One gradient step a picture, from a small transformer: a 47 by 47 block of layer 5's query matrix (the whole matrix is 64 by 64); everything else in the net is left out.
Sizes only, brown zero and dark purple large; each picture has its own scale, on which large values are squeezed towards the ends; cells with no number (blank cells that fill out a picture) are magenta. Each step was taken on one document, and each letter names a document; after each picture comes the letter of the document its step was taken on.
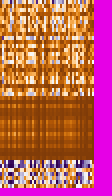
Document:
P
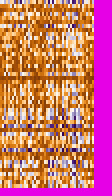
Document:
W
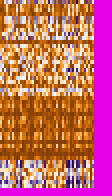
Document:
P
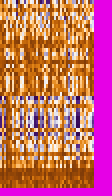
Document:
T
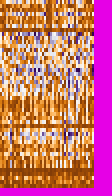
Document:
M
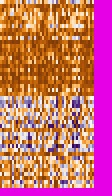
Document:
W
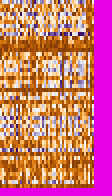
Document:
T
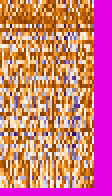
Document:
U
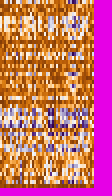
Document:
W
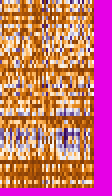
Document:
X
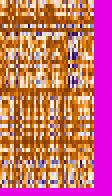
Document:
U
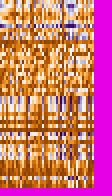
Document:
M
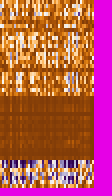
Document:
P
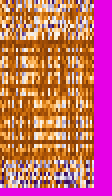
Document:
P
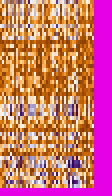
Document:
U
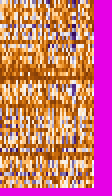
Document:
W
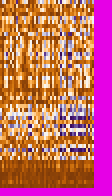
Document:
T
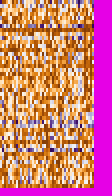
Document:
U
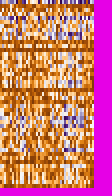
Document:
T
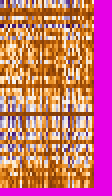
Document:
P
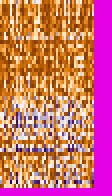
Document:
U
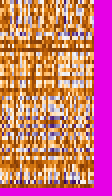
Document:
T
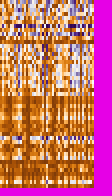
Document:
X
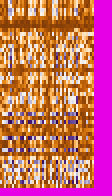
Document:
P
